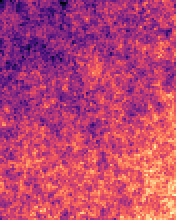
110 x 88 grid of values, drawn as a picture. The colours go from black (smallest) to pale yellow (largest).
Neither half mirrors the other. There is an overall slope up to the bottom right. The bottom right is the ninth with the highest average. The field is mottled with small blotches.
